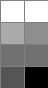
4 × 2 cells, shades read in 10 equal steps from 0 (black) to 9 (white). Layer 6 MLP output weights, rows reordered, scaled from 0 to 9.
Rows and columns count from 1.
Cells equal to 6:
1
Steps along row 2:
down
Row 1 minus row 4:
6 9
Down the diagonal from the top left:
9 5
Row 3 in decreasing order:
4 4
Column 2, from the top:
9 5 4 0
